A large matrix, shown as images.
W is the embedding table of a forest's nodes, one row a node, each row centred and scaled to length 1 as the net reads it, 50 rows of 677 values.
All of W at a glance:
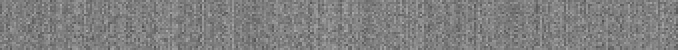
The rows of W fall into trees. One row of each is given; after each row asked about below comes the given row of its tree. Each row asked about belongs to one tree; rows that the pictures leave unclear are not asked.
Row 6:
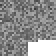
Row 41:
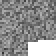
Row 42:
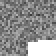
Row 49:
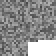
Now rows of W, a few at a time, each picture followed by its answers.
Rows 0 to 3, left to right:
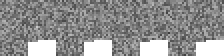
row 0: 41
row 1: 6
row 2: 49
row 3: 41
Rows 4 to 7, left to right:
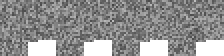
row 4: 6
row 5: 6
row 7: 42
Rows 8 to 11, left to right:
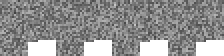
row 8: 41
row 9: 6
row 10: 6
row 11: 41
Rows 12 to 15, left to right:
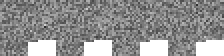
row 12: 6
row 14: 49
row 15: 49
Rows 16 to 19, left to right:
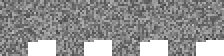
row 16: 42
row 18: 42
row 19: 41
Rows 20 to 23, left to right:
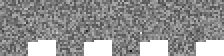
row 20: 42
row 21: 41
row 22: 42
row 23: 42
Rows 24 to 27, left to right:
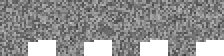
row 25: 49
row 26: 6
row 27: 6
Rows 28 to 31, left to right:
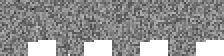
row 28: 41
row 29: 6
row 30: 6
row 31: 6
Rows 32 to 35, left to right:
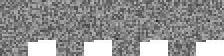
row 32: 49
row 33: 41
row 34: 42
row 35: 6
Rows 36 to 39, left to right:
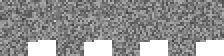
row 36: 42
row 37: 42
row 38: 41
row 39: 41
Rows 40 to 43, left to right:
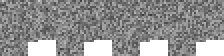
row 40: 49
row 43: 6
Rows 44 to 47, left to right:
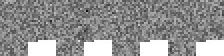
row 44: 41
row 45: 42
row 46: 49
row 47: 49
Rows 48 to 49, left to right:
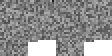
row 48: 6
